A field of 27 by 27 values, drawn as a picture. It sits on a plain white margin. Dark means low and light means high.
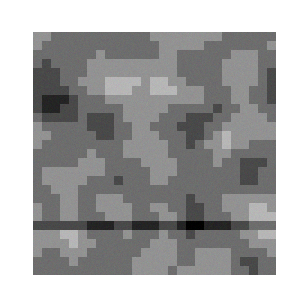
Neither half mirrors the other. Row 22 differs from the rows beside it. The top middle is the ninth with the highest average. No overall slope runs across the table.
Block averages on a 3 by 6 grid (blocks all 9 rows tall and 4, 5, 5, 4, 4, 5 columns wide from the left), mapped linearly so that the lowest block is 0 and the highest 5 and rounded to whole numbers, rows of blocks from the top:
0 3 5 5 3 3
3 2 4 2 3 3
3 3 3 2 2 4
